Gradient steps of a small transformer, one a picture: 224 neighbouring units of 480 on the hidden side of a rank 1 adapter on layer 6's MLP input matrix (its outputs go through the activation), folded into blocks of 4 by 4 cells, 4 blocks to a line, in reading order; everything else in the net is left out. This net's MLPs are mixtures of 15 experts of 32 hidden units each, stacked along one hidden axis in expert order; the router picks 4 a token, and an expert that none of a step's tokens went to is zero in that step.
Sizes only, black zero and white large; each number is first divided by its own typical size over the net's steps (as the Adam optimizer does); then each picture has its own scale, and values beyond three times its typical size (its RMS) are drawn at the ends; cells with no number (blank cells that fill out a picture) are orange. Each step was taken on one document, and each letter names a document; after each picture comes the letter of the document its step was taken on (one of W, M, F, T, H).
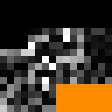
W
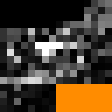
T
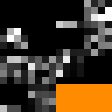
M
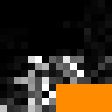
W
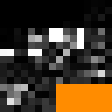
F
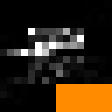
T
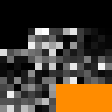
F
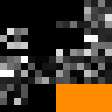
M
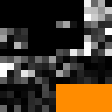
M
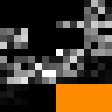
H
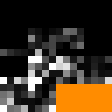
W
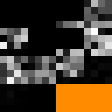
H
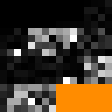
F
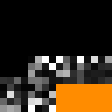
W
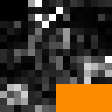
F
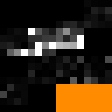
T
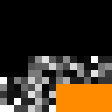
W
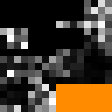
M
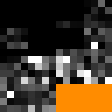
W
